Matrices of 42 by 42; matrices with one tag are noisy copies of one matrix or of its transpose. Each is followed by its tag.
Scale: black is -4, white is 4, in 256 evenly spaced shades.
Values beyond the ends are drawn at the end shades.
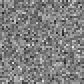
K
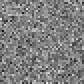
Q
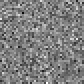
Q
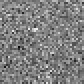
Q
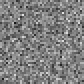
K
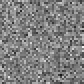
Q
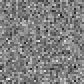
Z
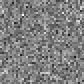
K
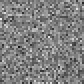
Q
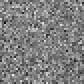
Q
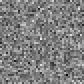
Z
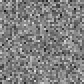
Z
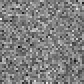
Q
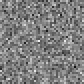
Z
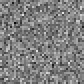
K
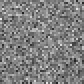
Q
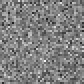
Q
